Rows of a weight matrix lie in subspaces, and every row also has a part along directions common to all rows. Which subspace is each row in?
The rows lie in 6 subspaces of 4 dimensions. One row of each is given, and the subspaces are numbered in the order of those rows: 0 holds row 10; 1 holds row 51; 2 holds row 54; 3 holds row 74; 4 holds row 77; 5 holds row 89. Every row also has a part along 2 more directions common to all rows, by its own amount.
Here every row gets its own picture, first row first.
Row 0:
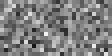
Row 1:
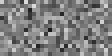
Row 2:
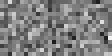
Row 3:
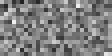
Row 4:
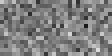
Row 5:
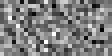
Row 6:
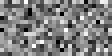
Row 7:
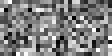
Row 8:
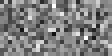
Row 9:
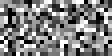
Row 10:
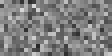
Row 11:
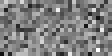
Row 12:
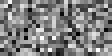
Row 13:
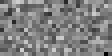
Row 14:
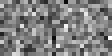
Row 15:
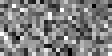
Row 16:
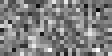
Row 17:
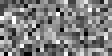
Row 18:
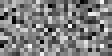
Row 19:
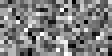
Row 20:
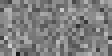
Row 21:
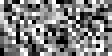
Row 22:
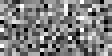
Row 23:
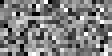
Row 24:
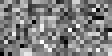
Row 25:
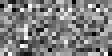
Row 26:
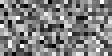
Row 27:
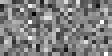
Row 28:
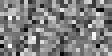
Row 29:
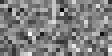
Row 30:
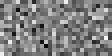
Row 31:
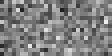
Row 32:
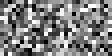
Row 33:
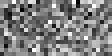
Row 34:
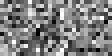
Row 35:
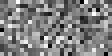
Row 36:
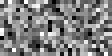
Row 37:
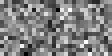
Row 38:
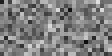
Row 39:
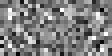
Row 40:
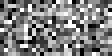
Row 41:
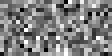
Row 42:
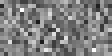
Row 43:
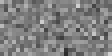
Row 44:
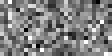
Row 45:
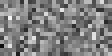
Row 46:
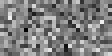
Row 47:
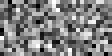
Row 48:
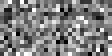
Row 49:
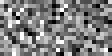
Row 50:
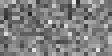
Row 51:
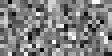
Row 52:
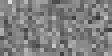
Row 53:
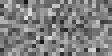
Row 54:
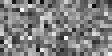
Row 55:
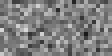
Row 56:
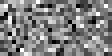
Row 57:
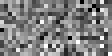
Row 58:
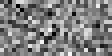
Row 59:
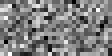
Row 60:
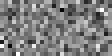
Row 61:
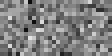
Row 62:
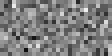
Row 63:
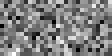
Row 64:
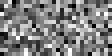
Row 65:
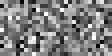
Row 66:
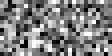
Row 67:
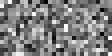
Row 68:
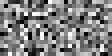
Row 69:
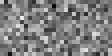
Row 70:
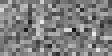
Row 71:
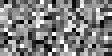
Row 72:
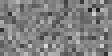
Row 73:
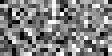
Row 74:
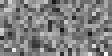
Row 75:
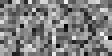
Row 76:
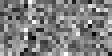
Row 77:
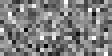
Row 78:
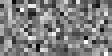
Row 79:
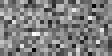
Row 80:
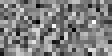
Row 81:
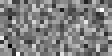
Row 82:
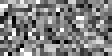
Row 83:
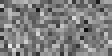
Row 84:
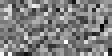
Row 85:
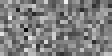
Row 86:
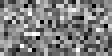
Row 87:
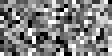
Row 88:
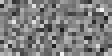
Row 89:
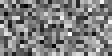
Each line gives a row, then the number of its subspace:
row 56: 4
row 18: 4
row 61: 0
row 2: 1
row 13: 4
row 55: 3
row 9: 0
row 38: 1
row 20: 0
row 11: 5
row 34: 4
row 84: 2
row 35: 4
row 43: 4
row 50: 5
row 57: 4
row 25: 2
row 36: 3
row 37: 1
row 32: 3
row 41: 5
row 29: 5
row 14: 1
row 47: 3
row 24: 1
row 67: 1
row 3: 4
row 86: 5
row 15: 2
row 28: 0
